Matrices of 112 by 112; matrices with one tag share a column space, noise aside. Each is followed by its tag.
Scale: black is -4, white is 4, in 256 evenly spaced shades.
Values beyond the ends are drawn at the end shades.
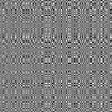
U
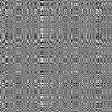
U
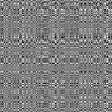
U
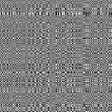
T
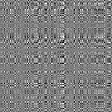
U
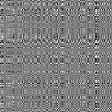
U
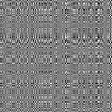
U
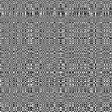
T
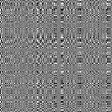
U
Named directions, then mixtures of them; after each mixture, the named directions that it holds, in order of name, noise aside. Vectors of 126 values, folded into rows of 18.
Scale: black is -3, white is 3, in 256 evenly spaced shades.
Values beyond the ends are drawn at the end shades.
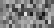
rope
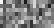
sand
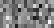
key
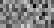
key, rope, sand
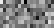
key, rope, sand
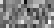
key, rope, sand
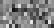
key, rope, sand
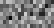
key, rope, sand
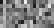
sand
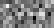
key, rope, sand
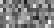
key, sand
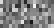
rope, sand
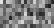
rope, sand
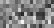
rope, sand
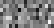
key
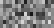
rope, sand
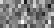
key, rope, sand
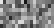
sand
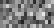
rope, sand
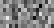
key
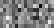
key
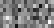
key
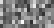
sand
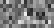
key, rope, sand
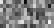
key, rope, sand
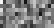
sand
